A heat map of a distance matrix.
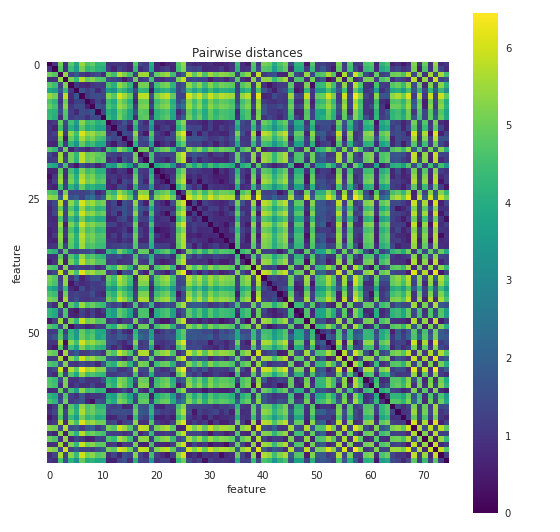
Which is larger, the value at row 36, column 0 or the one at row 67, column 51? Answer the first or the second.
the second
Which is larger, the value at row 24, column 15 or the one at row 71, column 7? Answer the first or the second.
the second
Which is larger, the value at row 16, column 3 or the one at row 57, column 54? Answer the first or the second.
the second
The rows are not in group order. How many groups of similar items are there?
2
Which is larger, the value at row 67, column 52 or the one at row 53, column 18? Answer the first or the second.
the second
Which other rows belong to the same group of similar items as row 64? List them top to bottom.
0, 1, 3, 11, 12, 13, 14, 15, 17, 18, 20, 21, 22, 23, 26, 27, 28, 29, 30, 31, 32, 33, 34, 36, 37, 39, 45, 48, 50, 51, 52, 53, 55, 57, 58, 61, 65, 66, 67, 69, 71, 73, 74
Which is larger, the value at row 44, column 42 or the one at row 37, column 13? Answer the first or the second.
the first
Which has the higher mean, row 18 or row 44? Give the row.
44
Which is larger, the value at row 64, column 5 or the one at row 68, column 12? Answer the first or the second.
the second
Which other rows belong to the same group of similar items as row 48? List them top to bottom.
0, 1, 3, 11, 12, 13, 14, 15, 17, 18, 20, 21, 22, 23, 26, 27, 28, 29, 30, 31, 32, 33, 34, 36, 37, 39, 45, 50, 51, 52, 53, 55, 57, 58, 61, 64, 65, 66, 67, 69, 71, 73, 74
